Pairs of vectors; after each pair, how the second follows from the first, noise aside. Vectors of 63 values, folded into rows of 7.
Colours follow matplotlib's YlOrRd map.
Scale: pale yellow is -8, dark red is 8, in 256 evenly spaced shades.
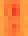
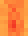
reversed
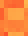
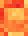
scaled up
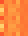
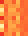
scaled up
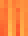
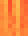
reversed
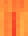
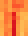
scaled up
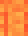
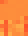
partly zeroed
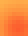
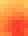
scaled up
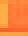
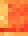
scaled up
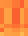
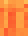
reversed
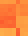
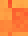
reversed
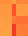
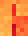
scaled up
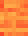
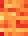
scaled up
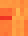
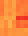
reversed
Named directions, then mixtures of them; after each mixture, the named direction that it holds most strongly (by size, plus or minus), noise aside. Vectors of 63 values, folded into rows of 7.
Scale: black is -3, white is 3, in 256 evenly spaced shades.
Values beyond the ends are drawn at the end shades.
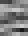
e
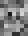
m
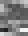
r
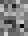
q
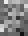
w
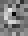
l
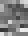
r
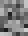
r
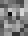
m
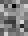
q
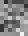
w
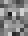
m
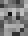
m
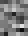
e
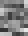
r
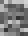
r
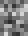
q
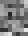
r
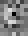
l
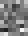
r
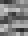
e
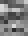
e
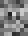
m
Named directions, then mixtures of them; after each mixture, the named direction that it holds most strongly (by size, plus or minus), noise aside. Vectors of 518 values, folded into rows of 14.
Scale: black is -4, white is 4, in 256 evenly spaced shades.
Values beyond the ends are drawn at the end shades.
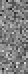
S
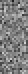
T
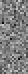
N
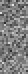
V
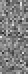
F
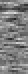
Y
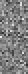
F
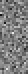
S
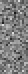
N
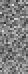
V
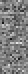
N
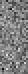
S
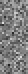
N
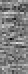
Y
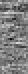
Y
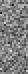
V
